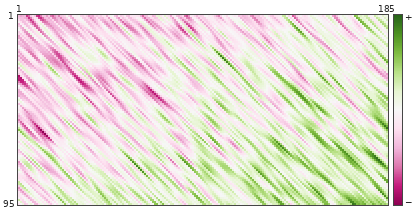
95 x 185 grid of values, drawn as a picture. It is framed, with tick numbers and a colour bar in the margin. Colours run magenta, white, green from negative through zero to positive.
Ninth with the highest average: bottom right. Grain: diagonal, down to the right. Mirror symmetry: none. Slope: up to the bottom right.
